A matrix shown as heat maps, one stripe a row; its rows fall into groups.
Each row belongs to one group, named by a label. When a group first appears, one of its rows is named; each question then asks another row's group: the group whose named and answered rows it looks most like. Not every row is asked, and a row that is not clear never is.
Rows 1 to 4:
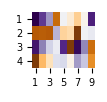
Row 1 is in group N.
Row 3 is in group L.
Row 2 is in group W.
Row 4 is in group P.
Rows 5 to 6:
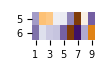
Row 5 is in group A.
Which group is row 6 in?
L
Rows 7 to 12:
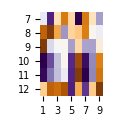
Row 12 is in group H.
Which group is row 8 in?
W
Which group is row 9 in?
P
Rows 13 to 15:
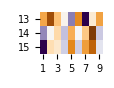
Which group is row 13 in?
H
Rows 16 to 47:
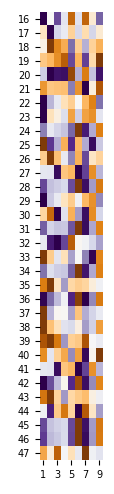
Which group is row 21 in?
H
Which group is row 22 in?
N
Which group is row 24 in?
L
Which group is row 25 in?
P
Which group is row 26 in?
H
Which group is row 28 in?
L
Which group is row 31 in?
L
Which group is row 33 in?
P
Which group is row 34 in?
L
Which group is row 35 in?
W
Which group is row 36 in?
L
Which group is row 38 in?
P
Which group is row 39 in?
W
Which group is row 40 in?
H
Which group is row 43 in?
W
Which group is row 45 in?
L
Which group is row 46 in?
L
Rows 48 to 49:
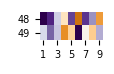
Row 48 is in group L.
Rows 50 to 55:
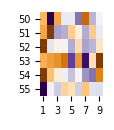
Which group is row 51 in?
W
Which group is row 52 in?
P
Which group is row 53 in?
H
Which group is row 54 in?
P
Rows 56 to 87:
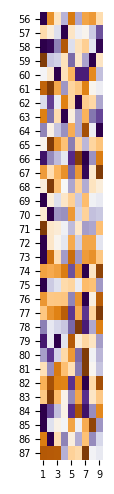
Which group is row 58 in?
N
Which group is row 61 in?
W
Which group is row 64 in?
A
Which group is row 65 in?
H
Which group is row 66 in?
L
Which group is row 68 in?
H
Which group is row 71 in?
P
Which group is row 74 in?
H
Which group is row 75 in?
N
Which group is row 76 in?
H
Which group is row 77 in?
H
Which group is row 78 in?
L
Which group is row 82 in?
H
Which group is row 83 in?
H
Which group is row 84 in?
L
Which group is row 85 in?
N
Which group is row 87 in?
W
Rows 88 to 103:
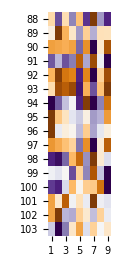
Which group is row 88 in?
A
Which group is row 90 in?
H
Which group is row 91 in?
A
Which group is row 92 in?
H
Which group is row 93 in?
H
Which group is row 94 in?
L
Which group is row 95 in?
P
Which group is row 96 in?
P
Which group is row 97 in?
H
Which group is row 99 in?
A
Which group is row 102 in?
W
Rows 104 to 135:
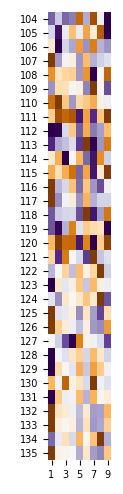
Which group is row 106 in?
A
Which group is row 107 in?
P
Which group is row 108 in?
H
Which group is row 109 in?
A
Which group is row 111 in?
H
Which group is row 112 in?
L
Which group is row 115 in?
H
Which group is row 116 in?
P
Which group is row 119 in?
N
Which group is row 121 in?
A
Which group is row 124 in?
N
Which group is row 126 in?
P
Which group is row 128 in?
N
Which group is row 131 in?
N
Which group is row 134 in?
N
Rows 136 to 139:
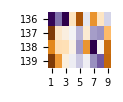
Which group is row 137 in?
P
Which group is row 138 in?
H
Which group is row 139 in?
P
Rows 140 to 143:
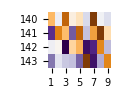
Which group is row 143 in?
L
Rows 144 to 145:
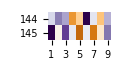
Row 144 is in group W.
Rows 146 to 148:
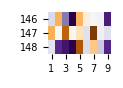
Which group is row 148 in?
A
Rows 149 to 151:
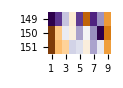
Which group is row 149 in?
L
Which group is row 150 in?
P
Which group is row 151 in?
P
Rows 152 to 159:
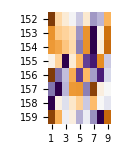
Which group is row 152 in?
P
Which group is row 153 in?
H
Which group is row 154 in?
H
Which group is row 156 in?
P
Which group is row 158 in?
N
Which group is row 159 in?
P
